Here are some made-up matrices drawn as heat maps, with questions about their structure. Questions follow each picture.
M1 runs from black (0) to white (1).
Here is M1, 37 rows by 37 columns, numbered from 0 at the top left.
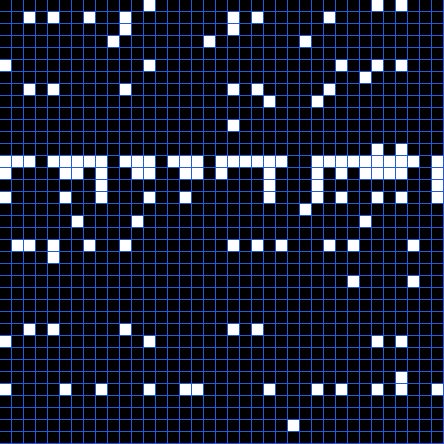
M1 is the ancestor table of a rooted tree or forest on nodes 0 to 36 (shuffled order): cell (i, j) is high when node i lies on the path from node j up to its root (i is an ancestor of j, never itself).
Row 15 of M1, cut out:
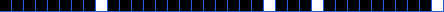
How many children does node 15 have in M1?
2
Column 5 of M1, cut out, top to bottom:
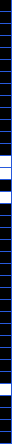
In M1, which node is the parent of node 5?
16
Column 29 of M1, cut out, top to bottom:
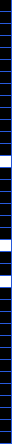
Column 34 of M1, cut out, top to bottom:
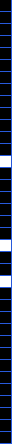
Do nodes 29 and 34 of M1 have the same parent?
yes
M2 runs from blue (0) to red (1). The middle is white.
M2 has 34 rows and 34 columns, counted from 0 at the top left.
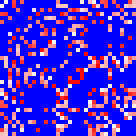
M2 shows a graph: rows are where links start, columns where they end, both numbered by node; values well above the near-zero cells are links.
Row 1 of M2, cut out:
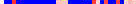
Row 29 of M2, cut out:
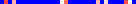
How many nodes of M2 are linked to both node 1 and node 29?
7
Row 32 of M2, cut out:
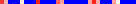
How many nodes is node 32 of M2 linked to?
11
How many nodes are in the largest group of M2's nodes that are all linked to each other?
8
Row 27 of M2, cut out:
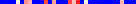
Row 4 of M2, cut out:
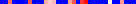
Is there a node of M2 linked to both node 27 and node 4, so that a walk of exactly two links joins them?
yes
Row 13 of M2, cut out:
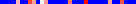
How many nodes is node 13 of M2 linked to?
9
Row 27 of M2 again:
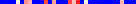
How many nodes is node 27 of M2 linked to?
10
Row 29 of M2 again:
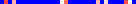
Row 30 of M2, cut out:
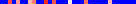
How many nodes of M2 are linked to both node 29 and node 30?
0
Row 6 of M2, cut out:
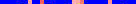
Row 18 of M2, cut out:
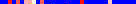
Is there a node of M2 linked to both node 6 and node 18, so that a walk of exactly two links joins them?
yes
